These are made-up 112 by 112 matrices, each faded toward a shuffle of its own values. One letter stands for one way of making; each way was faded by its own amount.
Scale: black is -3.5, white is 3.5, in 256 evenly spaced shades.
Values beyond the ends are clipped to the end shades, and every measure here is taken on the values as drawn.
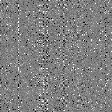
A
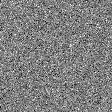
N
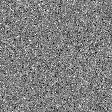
N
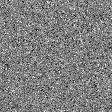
N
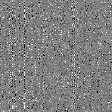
A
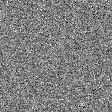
N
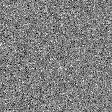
N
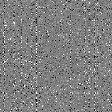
A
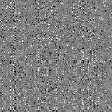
A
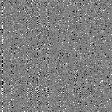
A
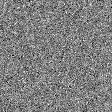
N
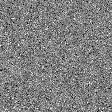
N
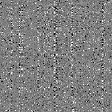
A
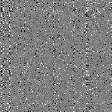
A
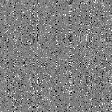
A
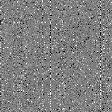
A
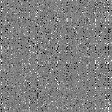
A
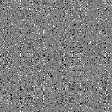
A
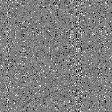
A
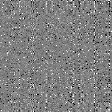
A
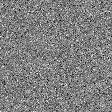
N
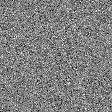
N
